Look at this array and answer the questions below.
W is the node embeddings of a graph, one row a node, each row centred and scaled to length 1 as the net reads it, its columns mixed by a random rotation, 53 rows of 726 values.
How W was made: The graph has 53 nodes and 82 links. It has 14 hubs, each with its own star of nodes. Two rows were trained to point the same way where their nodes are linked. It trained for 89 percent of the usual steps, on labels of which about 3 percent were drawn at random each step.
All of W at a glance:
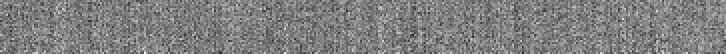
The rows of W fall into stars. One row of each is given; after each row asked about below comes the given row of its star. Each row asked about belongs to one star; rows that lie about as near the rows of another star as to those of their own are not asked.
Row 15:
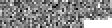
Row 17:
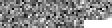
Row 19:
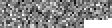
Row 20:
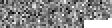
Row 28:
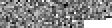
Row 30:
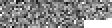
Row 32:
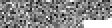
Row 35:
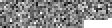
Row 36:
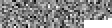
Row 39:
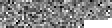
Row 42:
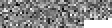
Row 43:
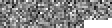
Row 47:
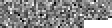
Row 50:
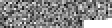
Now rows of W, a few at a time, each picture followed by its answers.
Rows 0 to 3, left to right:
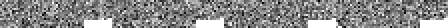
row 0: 19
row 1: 17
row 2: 47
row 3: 20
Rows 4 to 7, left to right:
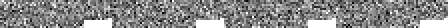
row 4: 50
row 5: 42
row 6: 36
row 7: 15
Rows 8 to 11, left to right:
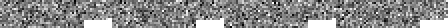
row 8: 19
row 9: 39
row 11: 42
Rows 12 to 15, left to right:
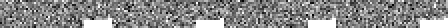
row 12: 50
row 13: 35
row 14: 30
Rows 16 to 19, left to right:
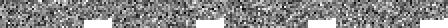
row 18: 19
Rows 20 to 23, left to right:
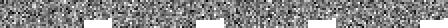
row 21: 28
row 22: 36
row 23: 30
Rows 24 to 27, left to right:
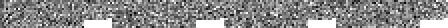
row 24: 42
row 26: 36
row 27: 15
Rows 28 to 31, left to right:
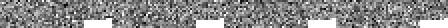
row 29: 19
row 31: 36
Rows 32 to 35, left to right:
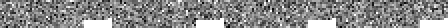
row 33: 39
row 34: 35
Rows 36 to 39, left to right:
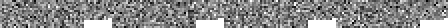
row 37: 28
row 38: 43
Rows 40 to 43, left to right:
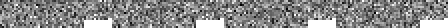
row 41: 20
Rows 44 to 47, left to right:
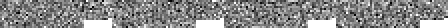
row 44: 47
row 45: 15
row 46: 32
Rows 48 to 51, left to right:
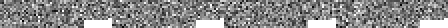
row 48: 20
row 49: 42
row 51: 35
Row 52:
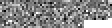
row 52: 32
